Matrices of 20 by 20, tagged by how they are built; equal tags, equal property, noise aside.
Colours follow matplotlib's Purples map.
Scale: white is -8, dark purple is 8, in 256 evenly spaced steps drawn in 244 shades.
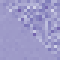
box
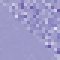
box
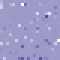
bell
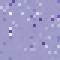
bell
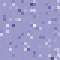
bell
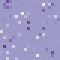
bell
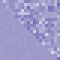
box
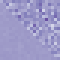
box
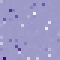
bell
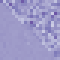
box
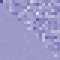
box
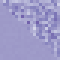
box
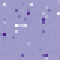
bell
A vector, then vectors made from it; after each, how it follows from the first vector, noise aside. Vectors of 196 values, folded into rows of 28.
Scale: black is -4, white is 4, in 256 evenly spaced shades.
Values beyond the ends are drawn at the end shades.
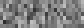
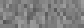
shrunk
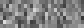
negated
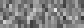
negated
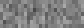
shrunk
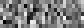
scaled up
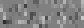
partly zeroed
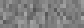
shrunk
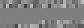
partly zeroed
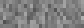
shrunk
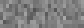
shrunk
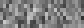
negated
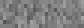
shrunk
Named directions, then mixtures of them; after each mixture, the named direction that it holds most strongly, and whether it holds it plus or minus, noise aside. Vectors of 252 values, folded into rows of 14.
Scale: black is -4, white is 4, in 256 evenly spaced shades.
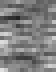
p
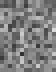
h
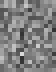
h, minus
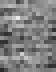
p, minus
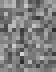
h, minus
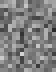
h, minus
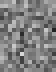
h, minus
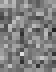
h, minus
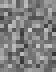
h, minus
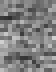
p, plus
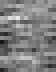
p, minus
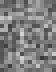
h, plus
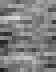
p, minus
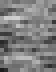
p, minus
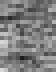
p, plus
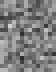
h, minus
